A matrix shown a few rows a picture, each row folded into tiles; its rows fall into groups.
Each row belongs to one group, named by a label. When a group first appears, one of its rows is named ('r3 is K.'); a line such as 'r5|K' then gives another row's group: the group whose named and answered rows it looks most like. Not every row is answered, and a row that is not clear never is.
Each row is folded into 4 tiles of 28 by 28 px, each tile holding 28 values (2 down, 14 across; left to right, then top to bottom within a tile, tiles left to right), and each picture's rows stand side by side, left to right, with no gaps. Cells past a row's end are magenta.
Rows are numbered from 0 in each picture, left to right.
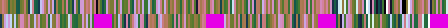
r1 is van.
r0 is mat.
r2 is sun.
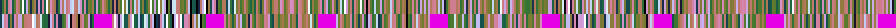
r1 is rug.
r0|rug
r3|sun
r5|van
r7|sun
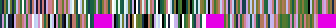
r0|rug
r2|van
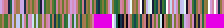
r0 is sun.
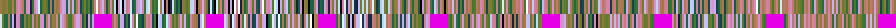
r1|van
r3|van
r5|sun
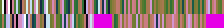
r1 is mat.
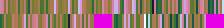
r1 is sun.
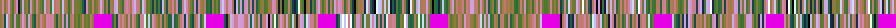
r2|mat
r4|sun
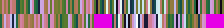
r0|mat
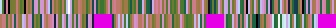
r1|mat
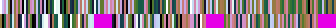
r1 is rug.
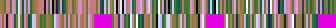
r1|van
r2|rug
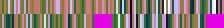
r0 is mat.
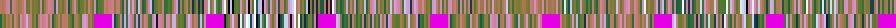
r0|mat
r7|rug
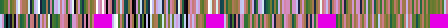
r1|sun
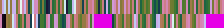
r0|sun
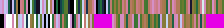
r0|mat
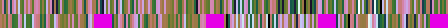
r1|van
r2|mat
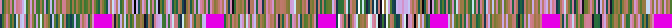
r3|rug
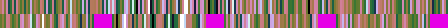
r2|van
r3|mat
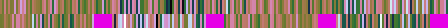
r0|sun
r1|mat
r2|van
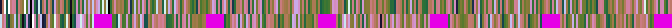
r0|sun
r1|van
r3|mat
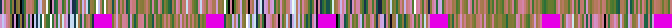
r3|rug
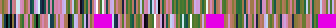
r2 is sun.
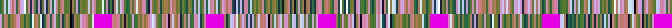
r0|sun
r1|sun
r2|mat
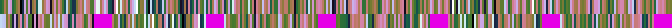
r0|sun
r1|sun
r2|sun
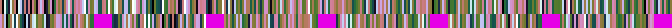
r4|rug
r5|van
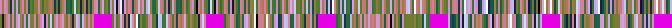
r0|mat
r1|van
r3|rug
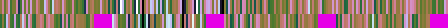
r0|van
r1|sun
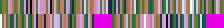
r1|rug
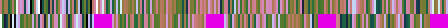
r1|sun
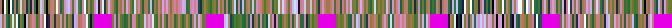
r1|rug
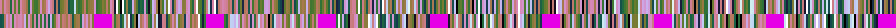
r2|mat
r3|rug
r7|rug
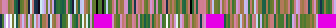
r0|mat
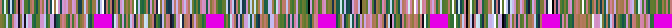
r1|rug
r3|rug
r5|rug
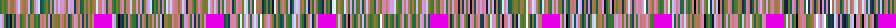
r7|rug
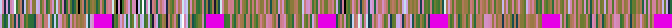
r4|rug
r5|sun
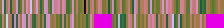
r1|rug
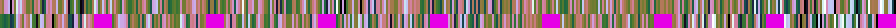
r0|mat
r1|mat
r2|van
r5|rug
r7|sun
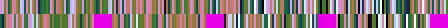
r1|van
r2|mat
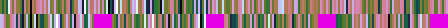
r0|sun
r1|sun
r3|mat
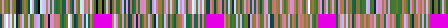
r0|mat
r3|mat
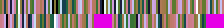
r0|van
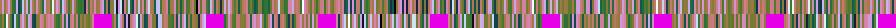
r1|van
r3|mat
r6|van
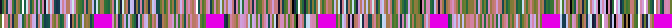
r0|rug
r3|van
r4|mat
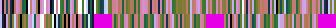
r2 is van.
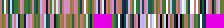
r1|rug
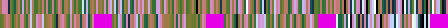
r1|van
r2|rug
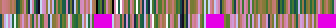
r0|mat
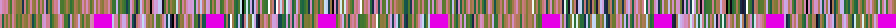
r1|rug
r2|van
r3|sun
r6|mat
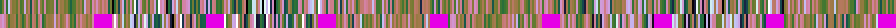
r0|sun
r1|rug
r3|van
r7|sun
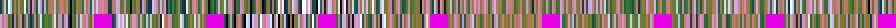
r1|mat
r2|rug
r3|van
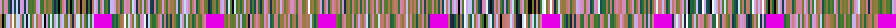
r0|mat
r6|mat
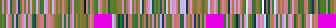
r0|van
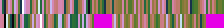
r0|rug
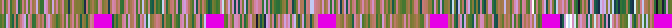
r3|van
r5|mat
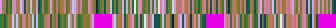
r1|rug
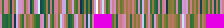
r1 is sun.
